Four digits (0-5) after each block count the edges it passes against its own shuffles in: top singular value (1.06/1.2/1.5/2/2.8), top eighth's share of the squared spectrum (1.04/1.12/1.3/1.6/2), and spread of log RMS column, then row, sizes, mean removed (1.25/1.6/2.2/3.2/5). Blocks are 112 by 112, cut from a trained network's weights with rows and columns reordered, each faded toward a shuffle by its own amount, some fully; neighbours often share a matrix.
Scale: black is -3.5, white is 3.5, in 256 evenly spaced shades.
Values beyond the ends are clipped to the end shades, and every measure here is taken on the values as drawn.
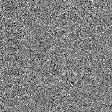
3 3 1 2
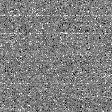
3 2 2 1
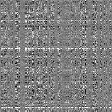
4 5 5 3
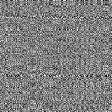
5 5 1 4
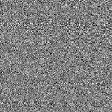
4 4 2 3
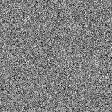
3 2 0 1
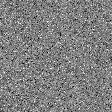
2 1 0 0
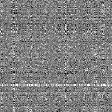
4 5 4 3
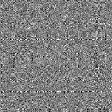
4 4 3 3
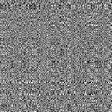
4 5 3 3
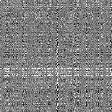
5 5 4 2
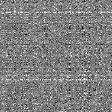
4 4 3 2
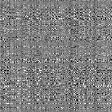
4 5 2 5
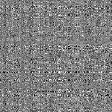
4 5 2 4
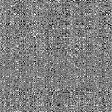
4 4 2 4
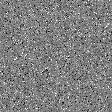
0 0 0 0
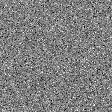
1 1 0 0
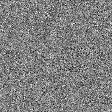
2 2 0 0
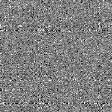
3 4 2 2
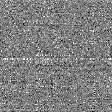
3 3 2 1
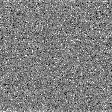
1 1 0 0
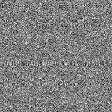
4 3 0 2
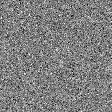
1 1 0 0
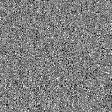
3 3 1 1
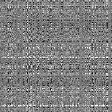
4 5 4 3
